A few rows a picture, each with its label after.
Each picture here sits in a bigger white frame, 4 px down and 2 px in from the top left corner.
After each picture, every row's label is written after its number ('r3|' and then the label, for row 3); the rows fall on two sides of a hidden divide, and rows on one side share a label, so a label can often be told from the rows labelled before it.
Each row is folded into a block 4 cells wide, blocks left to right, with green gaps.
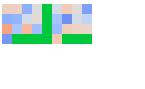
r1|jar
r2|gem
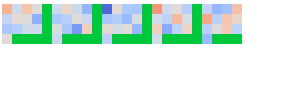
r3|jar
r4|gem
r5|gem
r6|jar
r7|jar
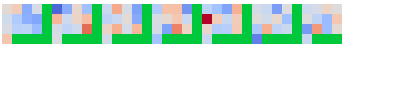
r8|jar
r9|gem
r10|gem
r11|gem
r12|jar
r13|jar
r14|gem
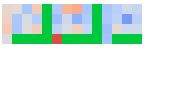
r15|jar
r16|gem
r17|gem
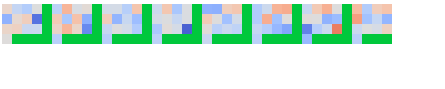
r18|jar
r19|jar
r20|jar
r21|jar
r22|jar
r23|jar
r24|gem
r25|jar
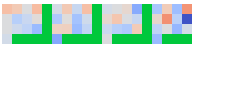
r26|jar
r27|jar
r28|gem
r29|jar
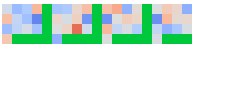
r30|jar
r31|jar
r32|jar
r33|gem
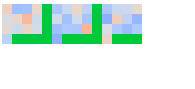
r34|jar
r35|gem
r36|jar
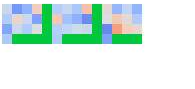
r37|jar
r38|jar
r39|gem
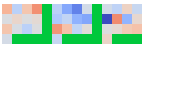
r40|jar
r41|jar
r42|gem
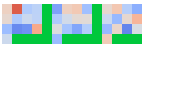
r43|gem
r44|gem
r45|gem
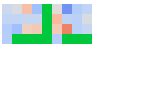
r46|gem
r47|jar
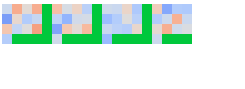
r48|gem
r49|gem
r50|gem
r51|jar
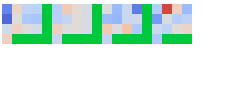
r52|gem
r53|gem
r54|gem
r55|gem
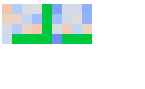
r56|jar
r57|gem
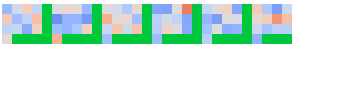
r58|gem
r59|gem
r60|jar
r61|jar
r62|gem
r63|jar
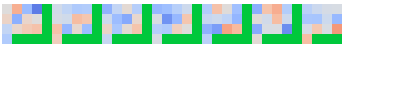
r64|gem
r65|jar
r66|gem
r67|gem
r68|gem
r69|gem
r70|gem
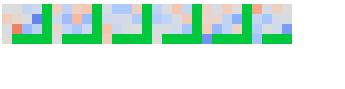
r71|jar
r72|jar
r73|jar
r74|gem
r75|jar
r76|jar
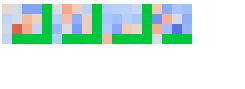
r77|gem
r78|gem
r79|gem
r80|jar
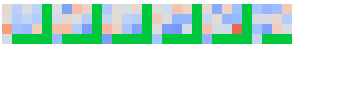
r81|jar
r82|jar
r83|jar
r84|jar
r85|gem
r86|jar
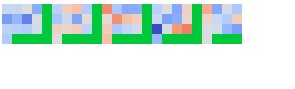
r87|gem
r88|gem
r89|jar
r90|gem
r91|jar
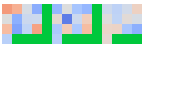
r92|gem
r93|gem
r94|jar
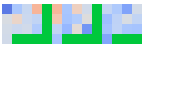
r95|jar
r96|jar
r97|jar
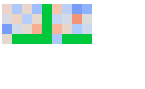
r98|gem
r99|jar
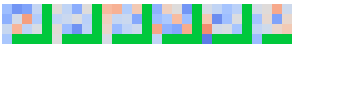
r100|jar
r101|jar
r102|jar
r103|gem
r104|jar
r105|gem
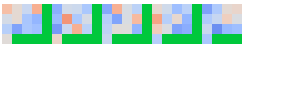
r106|jar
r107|gem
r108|gem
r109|jar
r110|jar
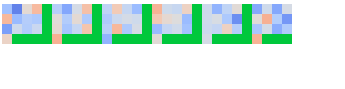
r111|jar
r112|jar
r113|gem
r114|jar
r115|jar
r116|jar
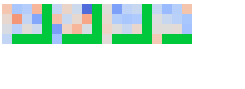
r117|jar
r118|gem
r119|jar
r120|jar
